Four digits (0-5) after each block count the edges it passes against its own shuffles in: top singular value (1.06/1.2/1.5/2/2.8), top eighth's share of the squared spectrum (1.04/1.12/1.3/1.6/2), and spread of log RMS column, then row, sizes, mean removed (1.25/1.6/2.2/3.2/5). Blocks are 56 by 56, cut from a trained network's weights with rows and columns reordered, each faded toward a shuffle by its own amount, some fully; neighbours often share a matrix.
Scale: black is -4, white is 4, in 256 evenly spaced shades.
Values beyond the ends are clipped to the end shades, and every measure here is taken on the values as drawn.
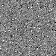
0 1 0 0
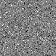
2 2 0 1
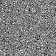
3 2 0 1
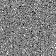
0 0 0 0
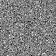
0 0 0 0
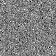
0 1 0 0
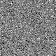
0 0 0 0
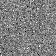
0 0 0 0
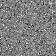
0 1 0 0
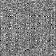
2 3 0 2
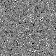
0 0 0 0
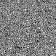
2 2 0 1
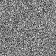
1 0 0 0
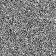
0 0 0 0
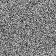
0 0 0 0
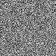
2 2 0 0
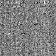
3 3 1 2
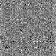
3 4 1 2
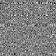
4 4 1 3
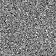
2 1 1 0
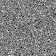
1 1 0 0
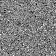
1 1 0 0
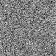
2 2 0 0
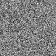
1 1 0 0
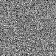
2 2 0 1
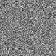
3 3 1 2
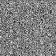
2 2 1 1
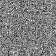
1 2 0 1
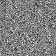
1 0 0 0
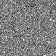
1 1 0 0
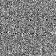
2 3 0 1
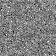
0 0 0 0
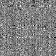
2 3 0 2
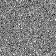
2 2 0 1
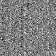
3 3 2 2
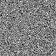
0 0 0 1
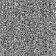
3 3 1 2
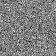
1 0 0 0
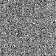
1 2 0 1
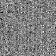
2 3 1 2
